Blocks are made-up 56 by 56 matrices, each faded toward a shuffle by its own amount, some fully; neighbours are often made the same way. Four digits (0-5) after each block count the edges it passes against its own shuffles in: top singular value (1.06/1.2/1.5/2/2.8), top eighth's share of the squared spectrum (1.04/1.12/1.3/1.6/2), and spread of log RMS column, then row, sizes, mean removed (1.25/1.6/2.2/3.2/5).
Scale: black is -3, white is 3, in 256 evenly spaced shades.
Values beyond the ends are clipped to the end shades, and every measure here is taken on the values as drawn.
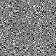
3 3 2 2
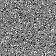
0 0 0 0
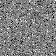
2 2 0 0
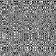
4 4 3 3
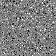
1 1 0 0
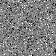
1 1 0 0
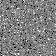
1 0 0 0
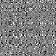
4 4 2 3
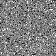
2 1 0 0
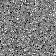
2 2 0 0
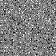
3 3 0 1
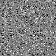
3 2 1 1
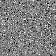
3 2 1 0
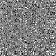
3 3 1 2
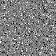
2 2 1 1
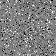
1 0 0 0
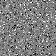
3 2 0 1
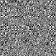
4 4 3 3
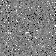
1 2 1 0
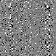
3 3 3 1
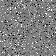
0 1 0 0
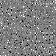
3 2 0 0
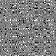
4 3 2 2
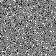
2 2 0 0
